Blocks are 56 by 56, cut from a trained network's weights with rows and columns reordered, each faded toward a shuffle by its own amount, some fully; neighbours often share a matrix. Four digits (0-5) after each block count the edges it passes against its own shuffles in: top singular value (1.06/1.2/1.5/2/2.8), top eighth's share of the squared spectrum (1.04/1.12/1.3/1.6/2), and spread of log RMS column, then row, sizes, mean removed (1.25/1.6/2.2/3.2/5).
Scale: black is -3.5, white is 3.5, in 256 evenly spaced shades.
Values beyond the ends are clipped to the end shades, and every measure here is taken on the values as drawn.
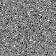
0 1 0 0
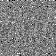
2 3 1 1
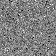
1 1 0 0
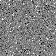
0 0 0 0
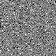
2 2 1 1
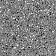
0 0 0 0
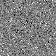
2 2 0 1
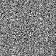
2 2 0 1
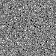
1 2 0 1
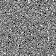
1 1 0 1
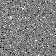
0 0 0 0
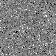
0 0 0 0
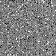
2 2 0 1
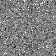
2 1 0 0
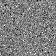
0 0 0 0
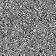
2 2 0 0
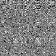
3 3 1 2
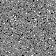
0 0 0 0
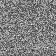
0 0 0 0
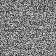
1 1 0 0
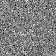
2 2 1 0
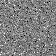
1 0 0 0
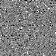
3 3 1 1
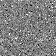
2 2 0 0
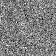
1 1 0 0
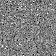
2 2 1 1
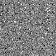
2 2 0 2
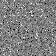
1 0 0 0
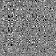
4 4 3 2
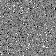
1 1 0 0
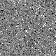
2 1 0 0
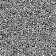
2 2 0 1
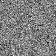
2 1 0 0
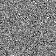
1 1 0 1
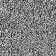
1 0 0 0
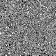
2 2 0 1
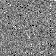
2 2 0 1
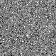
1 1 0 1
